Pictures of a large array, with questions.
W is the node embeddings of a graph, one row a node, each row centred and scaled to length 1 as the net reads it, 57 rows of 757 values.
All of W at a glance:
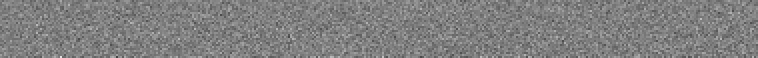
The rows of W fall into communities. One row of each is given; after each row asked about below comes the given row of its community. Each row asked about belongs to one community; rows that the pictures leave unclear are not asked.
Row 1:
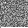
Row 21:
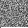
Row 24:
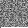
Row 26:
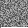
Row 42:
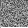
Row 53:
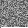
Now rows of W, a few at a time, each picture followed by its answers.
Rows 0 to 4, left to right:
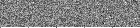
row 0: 53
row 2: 53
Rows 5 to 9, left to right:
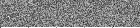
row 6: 42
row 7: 42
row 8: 42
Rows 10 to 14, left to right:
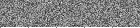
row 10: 1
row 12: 1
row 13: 53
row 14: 24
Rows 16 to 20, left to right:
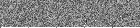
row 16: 53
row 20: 26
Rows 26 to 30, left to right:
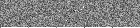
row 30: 24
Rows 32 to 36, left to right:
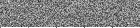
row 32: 53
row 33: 26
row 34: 26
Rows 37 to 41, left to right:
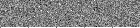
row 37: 21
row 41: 53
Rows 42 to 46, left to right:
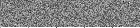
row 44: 24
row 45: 26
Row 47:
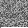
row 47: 26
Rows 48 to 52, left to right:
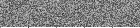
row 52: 26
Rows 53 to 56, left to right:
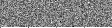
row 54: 24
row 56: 1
